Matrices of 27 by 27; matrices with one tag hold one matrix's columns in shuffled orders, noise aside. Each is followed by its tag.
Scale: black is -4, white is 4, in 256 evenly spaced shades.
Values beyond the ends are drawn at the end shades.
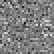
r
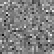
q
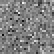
q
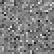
q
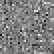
q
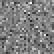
q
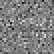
r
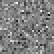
q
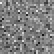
q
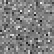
q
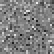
q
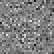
r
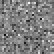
q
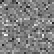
r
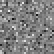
q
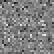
r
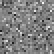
q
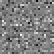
r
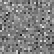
q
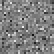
q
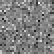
q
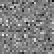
r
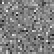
q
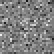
r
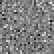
q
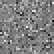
q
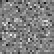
r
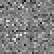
r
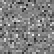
r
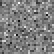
q
